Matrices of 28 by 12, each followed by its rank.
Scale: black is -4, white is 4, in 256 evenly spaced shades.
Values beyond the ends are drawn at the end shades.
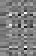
two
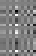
one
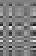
one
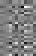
two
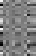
two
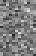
full rank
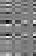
one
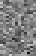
full rank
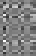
two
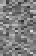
full rank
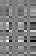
one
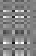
one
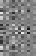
two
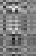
two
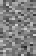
full rank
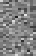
full rank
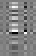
one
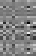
two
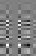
one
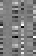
two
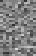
full rank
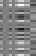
one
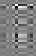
one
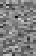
full rank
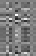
two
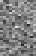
full rank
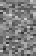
full rank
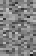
full rank
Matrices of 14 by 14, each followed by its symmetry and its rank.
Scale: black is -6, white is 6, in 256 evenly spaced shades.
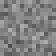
neither, full rank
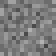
symmetric, full rank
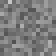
neither, full rank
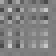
symmetric, rank one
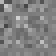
symmetric, rank three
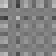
symmetric, rank one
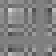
symmetric, rank one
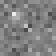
symmetric, rank three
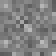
symmetric, rank three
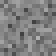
symmetric, full rank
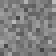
neither, full rank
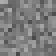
neither, full rank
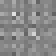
symmetric, rank three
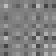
symmetric, rank one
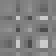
symmetric, rank one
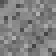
symmetric, full rank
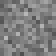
neither, full rank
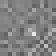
symmetric, rank three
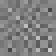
symmetric, rank three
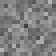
symmetric, full rank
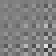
symmetric, rank one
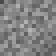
symmetric, full rank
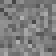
neither, full rank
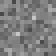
symmetric, full rank
